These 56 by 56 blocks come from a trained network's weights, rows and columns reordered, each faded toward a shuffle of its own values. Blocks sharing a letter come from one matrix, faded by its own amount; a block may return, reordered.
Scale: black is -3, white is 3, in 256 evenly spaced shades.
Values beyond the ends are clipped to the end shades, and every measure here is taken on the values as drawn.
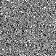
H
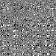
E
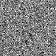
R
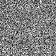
R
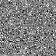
H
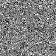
H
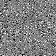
H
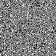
H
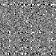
E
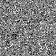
H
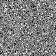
H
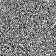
H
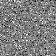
H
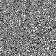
H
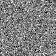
R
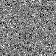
H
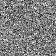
R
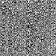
E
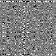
E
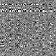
E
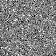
H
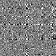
E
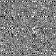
E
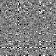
E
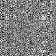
E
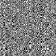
E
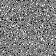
H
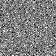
H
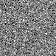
R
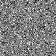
H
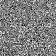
R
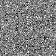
R
